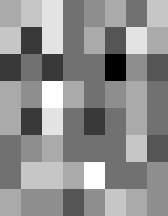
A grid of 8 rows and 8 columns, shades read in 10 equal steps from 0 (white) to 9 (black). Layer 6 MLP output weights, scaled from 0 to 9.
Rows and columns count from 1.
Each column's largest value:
7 7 7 6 7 9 5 6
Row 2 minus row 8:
-1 3 -3 -1 -1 4 -2 -1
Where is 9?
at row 3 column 6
